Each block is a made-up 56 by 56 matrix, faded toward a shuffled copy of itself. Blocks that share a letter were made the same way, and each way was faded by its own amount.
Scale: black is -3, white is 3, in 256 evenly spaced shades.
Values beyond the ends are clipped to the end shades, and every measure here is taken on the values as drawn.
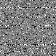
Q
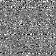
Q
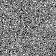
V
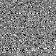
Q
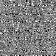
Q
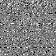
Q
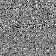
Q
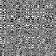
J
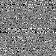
Q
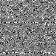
Q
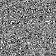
Q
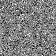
V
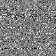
Q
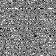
Q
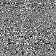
Q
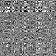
J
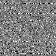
Q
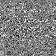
Q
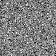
V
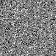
V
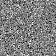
V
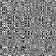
J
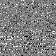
Q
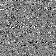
Q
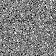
V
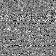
Q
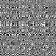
J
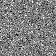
V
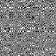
J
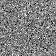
V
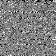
Q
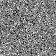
V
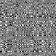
J
